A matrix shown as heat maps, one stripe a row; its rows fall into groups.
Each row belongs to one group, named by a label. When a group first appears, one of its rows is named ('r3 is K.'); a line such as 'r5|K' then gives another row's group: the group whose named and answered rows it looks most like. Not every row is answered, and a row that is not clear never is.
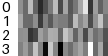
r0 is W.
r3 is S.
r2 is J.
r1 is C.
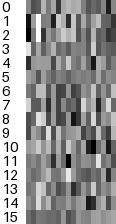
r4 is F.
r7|C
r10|F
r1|S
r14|F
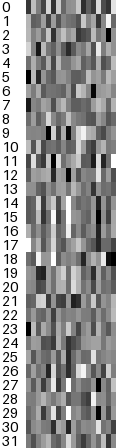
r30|S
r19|J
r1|C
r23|F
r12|S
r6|F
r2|W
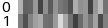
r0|C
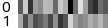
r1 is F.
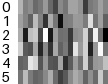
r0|F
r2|C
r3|C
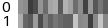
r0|J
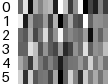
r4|S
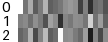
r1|S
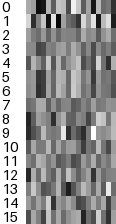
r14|W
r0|J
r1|C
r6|J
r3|J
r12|F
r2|C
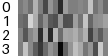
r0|S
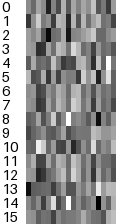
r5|C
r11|J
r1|S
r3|J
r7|J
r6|J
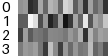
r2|F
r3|S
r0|J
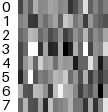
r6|W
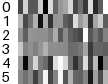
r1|C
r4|W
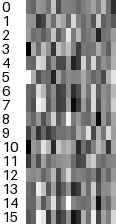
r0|C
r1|J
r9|F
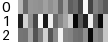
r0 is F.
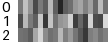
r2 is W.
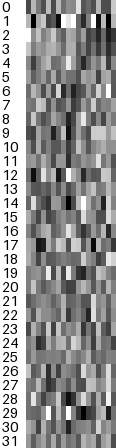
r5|C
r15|C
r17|J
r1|W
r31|C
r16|W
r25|F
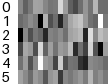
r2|F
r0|W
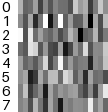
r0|C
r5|J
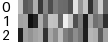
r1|J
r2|F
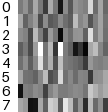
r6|F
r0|S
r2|S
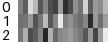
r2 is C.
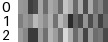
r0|J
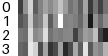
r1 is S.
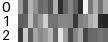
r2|F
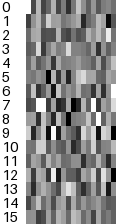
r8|S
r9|C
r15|J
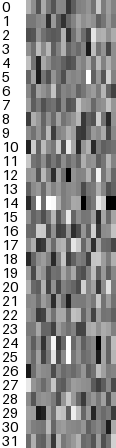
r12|S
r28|W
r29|J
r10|F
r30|W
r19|W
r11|C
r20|C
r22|J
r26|F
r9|W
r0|S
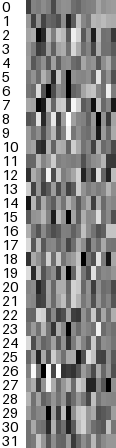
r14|F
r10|J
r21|J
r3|J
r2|J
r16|C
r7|J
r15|S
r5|S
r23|S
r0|F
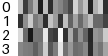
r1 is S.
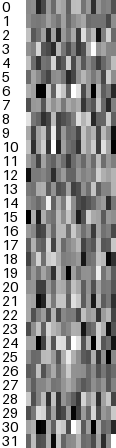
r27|W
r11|S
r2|C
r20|J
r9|C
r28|C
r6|J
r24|J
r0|J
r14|W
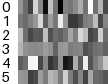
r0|S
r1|W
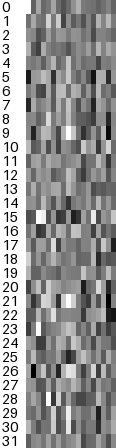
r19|C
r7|F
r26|W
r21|W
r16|J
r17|C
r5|F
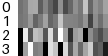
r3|S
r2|F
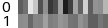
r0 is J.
